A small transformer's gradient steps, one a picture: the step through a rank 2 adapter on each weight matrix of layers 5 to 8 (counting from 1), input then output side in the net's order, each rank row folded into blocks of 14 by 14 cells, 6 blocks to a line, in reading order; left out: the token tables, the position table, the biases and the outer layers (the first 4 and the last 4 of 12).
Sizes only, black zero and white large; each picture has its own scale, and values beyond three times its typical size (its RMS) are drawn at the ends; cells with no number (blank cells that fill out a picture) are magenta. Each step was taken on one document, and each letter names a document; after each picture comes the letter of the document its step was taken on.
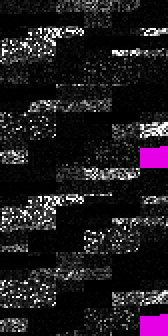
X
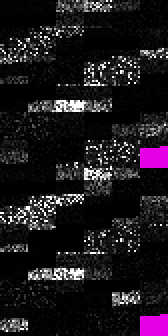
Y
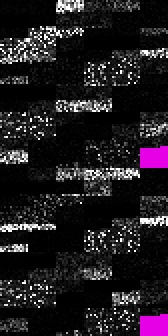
Y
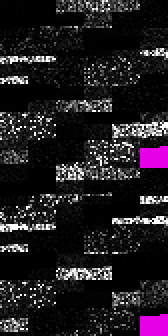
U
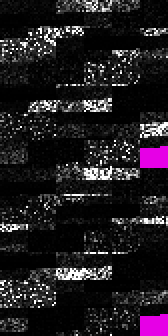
X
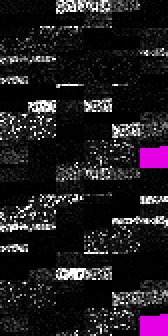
U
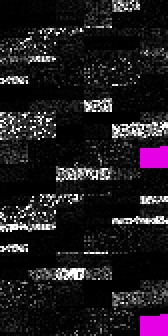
U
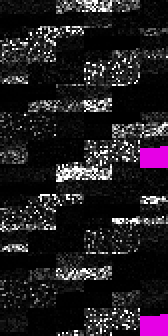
X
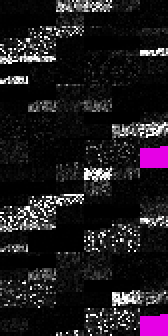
Y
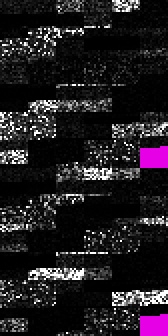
X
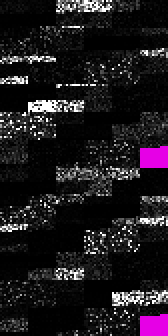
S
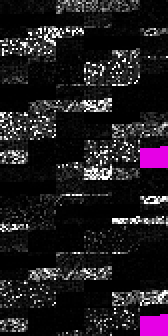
X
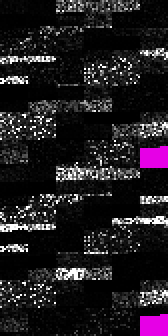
U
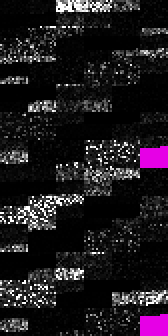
Y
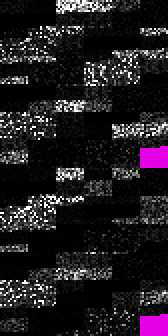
S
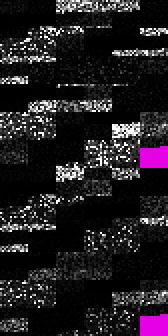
S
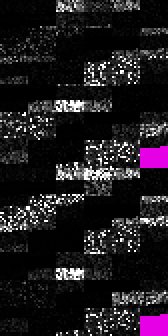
Y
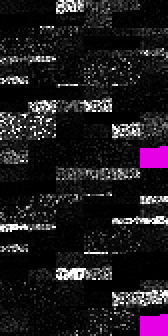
U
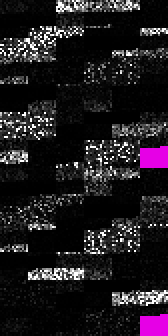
Y
